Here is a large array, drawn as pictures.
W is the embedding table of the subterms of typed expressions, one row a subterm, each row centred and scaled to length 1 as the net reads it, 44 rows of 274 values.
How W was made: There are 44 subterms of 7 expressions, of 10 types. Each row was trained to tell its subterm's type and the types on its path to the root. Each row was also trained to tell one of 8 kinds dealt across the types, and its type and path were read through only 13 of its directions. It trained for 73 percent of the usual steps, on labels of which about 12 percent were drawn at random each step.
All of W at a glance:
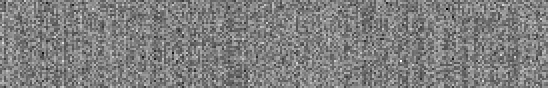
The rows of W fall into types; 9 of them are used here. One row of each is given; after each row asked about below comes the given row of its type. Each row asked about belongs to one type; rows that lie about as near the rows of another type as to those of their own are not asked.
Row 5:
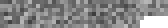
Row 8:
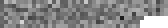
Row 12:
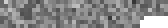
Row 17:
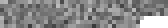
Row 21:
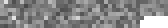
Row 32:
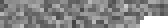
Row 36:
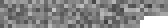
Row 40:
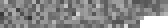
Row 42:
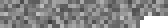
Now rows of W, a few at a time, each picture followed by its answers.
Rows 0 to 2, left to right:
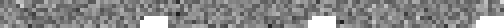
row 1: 36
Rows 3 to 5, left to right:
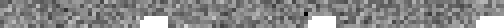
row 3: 12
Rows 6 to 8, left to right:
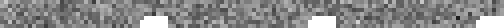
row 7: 32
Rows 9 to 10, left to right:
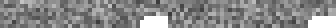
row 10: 40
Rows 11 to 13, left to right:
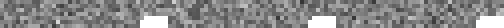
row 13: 40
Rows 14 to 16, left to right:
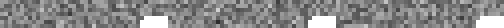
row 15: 42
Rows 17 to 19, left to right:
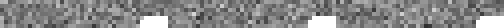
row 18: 8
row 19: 17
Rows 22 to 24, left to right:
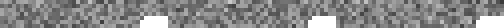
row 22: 32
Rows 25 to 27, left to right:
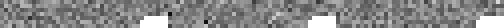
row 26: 42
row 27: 40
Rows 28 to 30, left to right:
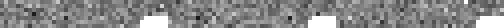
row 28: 17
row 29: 17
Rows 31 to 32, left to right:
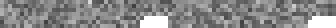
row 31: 12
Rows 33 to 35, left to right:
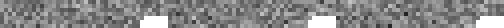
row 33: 40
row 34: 5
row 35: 32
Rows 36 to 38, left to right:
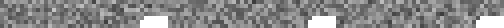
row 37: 42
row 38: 42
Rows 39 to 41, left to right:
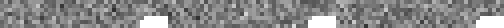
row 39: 32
